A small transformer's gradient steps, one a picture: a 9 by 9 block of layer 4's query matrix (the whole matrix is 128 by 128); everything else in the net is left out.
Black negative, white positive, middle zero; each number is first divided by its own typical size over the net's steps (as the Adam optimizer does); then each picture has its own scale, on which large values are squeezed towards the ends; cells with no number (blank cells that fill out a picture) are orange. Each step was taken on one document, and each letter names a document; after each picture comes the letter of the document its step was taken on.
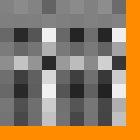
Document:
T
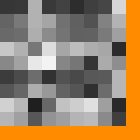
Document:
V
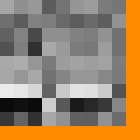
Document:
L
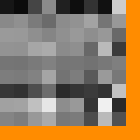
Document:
L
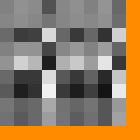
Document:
T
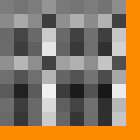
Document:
T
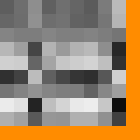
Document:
V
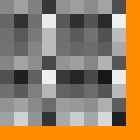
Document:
T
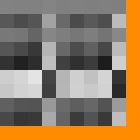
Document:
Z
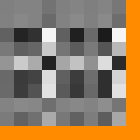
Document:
T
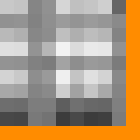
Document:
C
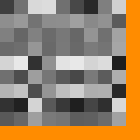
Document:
V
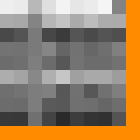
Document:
C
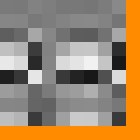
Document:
V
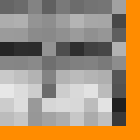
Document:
L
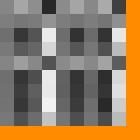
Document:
T
